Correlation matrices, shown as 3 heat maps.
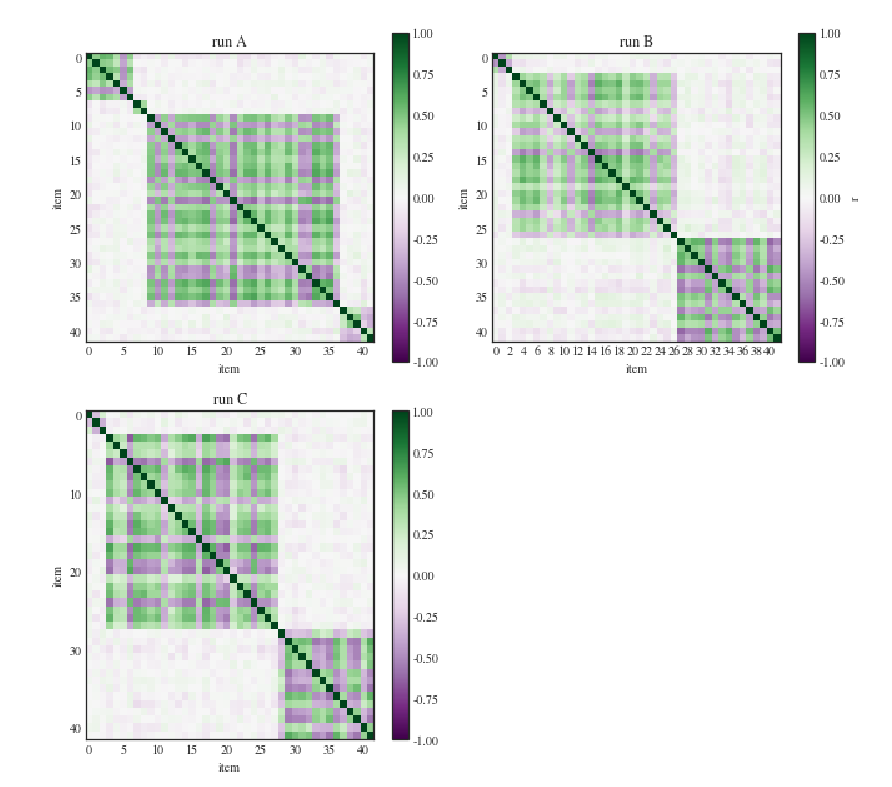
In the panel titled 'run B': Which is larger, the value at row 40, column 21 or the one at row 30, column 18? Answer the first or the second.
the second
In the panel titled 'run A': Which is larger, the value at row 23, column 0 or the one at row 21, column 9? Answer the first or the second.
the first
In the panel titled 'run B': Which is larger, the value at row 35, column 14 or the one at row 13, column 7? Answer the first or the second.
the second
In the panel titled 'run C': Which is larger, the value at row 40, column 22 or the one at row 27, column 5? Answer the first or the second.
the second
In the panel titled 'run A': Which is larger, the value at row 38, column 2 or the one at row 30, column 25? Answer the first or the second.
the second
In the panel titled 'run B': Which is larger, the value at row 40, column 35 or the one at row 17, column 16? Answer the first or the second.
the second
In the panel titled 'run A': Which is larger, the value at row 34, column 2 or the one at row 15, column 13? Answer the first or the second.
the second
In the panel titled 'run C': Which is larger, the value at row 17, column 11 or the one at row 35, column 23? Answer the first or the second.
the second
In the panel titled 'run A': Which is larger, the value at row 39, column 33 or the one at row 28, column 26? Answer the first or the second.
the second
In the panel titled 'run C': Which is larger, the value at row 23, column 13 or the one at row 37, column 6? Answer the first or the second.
the first
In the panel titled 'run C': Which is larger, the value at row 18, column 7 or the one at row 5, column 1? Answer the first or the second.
the first
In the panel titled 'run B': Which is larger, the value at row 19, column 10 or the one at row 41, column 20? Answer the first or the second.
the first
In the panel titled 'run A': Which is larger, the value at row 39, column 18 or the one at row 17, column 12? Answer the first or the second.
the first
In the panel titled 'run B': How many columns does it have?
42
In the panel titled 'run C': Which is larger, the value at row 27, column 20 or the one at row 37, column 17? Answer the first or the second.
the second
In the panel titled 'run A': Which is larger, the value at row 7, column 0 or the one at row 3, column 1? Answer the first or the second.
the second
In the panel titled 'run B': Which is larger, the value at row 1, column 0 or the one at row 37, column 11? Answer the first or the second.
the second
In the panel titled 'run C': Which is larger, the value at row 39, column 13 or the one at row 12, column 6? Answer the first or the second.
the first
